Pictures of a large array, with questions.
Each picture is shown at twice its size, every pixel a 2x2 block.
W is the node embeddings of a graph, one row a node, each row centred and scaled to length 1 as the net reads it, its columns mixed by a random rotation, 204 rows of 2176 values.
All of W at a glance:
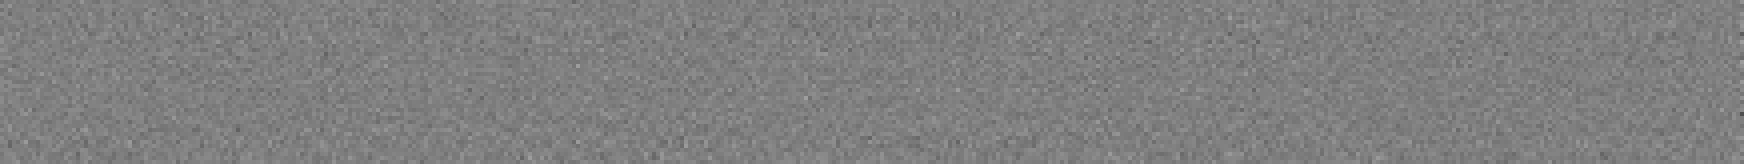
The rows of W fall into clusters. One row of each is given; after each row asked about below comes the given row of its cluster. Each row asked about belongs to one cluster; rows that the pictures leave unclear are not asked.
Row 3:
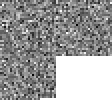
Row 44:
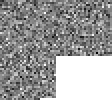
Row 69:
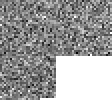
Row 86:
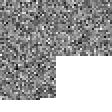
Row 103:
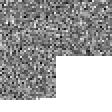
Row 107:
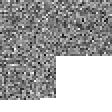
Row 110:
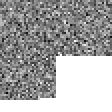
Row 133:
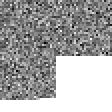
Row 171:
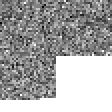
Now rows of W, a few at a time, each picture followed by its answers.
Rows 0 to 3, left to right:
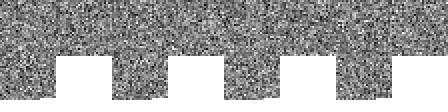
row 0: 44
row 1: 44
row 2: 171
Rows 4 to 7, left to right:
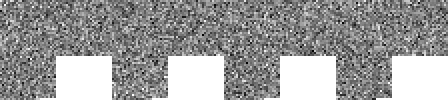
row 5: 171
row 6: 103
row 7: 86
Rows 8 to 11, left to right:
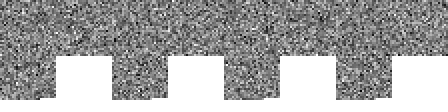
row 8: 86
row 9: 110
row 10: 171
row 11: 110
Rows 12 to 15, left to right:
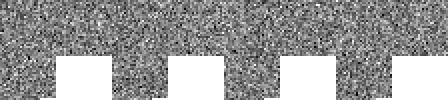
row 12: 44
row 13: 69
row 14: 3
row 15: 103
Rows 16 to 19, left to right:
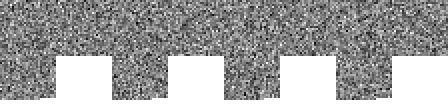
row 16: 133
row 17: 110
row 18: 103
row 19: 3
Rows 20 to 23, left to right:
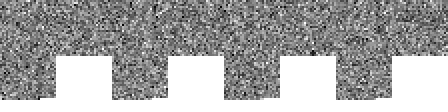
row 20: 86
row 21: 171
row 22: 103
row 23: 171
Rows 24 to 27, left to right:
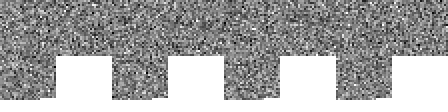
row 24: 3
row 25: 107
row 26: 171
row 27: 133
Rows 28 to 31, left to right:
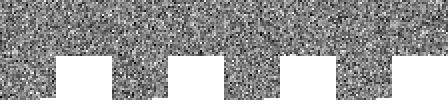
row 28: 107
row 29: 103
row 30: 110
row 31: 171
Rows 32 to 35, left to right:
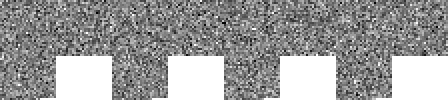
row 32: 133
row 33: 110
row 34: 171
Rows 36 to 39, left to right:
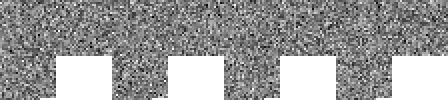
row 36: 3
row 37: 44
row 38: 133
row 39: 171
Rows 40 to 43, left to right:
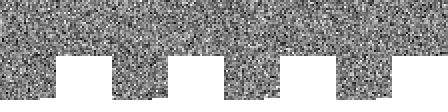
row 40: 110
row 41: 86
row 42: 44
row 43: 44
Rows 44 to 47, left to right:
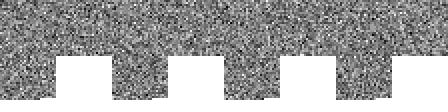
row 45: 86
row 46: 86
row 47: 110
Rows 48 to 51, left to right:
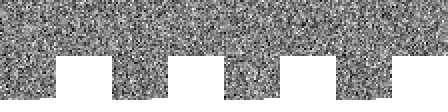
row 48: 44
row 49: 103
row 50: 107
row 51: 103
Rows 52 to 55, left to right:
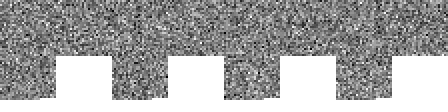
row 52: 133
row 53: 103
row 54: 107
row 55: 171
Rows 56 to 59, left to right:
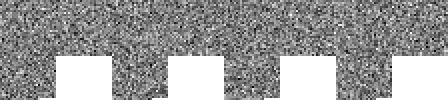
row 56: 110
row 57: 86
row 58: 69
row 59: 3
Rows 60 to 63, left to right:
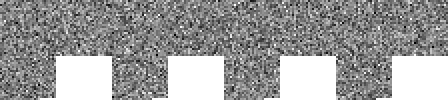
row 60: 110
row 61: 107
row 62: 133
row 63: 86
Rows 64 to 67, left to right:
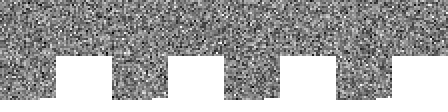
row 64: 133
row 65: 107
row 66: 69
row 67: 3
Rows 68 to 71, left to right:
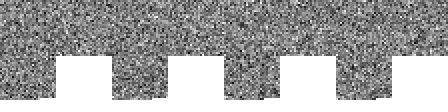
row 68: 110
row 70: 86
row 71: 86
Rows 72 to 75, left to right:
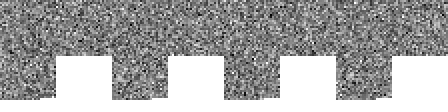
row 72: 3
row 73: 110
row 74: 103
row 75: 44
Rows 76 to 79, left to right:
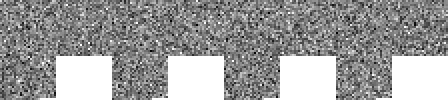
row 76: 103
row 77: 44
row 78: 110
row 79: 107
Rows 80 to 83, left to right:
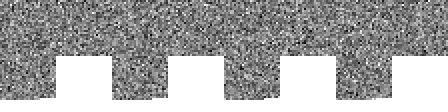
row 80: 133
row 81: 3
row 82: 86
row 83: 103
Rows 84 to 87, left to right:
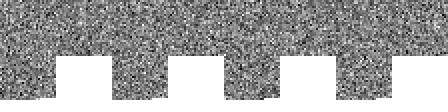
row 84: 103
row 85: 44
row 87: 44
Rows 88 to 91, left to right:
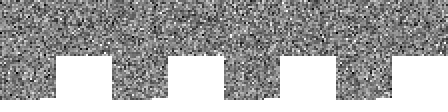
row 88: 107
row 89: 171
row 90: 133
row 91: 107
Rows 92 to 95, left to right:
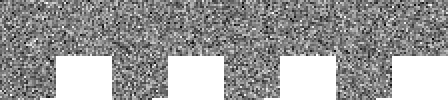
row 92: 69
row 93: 86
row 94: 171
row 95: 3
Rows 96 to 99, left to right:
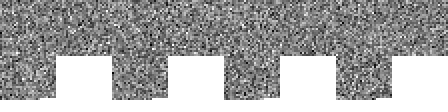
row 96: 107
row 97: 3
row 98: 103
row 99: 86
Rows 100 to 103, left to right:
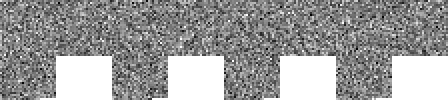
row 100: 103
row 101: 86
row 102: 110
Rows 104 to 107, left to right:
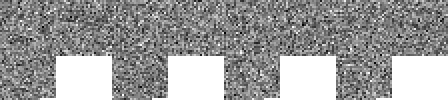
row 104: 171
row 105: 69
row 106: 107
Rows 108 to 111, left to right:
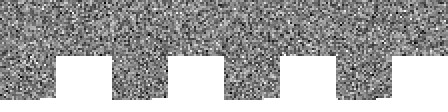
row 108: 44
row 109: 110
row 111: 86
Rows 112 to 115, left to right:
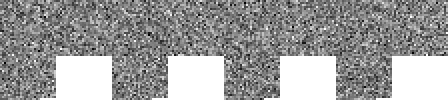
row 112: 44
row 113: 110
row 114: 86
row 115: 69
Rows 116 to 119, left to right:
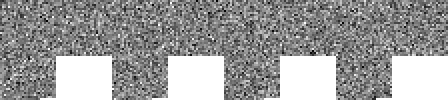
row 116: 44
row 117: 133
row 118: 103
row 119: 86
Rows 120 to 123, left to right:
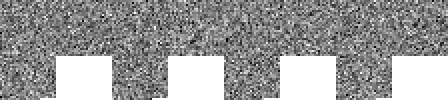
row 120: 107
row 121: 86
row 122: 110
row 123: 107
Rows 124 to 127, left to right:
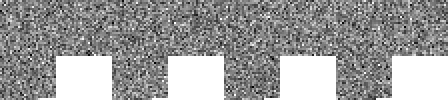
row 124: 103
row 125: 171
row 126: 69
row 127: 86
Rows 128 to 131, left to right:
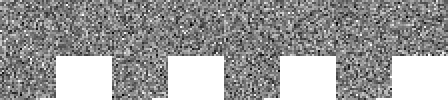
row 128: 103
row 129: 107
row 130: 110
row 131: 171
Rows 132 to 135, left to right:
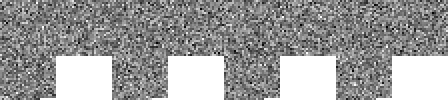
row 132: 86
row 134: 3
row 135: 133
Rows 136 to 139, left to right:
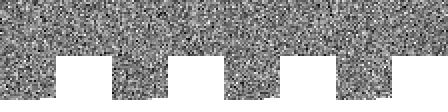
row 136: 44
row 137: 103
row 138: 44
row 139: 107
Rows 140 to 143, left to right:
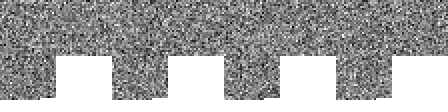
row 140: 69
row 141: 3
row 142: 86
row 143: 133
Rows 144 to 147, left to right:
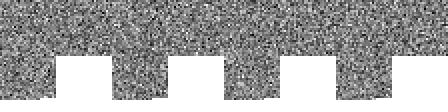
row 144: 107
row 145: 3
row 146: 133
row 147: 133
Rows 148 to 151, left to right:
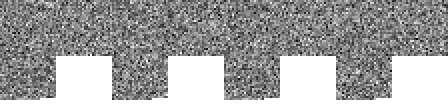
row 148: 69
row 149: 44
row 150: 69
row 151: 110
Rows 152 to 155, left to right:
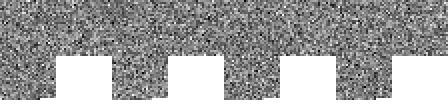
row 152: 86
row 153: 171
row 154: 110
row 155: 69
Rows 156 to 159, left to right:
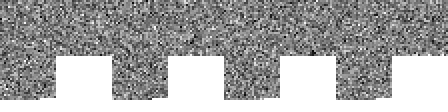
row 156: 44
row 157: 86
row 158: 103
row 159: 171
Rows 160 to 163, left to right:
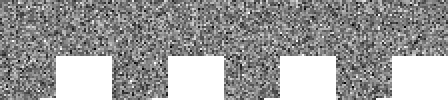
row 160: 44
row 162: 86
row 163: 86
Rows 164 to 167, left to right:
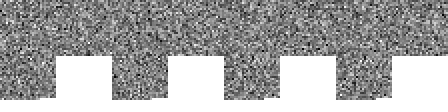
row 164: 103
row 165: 110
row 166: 44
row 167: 44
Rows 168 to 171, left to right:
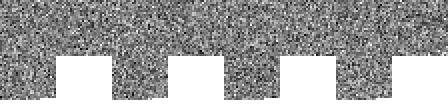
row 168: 107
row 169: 103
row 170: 69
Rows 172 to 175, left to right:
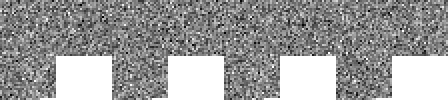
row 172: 107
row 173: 133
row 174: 107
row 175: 103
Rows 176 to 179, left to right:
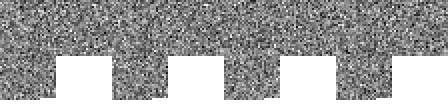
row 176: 3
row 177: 3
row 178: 133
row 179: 3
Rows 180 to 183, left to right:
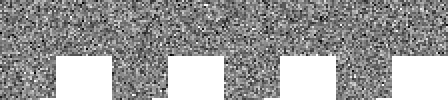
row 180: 107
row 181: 3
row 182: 171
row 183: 133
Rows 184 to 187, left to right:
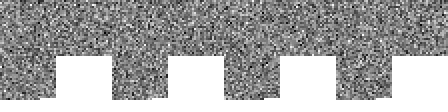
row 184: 3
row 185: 103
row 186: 86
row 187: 44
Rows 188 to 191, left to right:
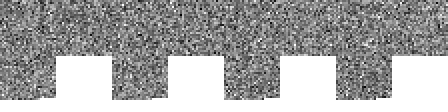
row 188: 171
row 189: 133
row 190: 69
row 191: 69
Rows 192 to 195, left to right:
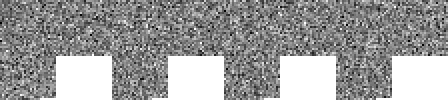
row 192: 171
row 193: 103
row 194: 103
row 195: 69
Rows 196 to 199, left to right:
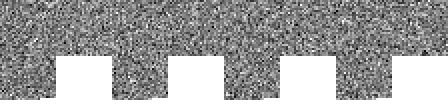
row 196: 69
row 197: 103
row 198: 110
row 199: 103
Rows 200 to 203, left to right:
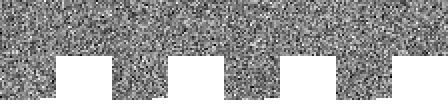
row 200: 107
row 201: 44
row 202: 69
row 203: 103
